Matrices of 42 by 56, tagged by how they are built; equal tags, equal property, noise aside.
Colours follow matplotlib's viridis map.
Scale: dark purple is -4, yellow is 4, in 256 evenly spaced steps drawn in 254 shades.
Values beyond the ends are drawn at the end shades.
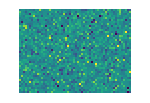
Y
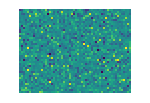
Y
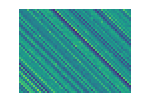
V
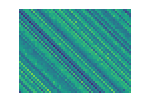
V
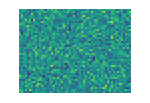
Y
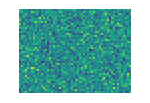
Y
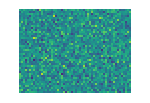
Y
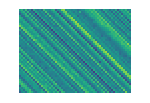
V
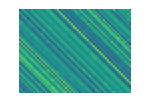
V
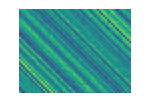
V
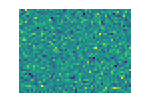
Y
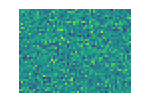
Y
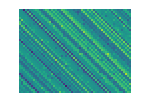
V
